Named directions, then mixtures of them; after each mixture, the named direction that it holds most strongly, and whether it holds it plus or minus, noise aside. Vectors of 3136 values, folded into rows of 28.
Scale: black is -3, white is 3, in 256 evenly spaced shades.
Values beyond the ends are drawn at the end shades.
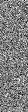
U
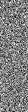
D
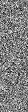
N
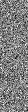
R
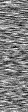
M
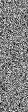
D, minus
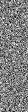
D, plus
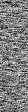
M, minus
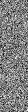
R, minus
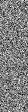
U, plus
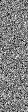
R, minus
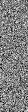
R, minus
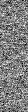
R, minus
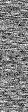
M, plus
